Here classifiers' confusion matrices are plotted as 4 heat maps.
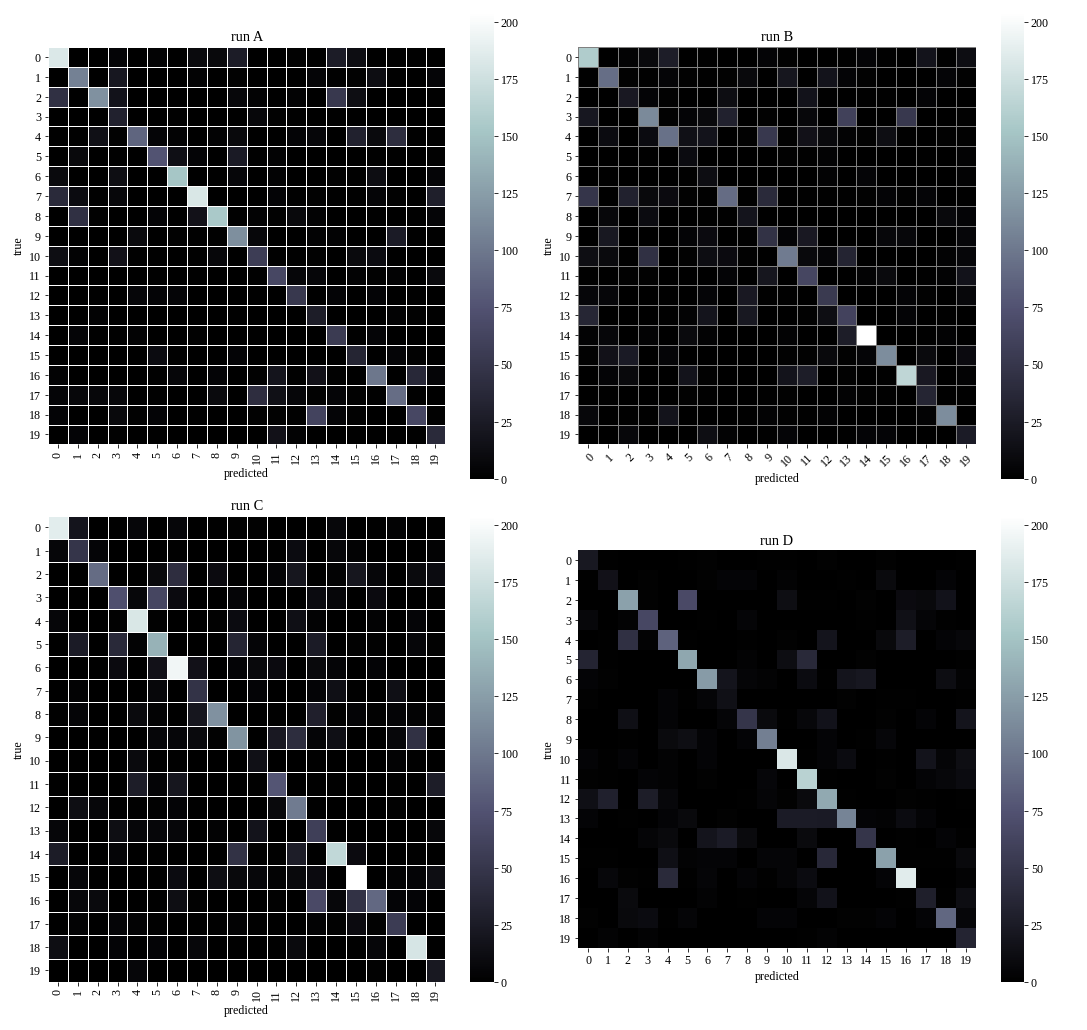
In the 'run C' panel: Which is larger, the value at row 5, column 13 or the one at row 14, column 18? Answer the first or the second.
the first
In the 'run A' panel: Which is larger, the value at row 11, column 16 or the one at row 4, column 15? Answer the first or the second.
the second
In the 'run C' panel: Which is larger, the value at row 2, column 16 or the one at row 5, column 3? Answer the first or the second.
the second
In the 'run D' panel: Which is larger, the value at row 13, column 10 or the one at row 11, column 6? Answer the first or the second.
the first
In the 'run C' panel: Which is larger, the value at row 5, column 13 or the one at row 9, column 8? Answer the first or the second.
the first
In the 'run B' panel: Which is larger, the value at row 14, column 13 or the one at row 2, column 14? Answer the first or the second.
the first
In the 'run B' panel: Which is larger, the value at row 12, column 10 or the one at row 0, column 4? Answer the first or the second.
the second
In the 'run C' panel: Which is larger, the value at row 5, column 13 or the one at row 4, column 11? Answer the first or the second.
the first
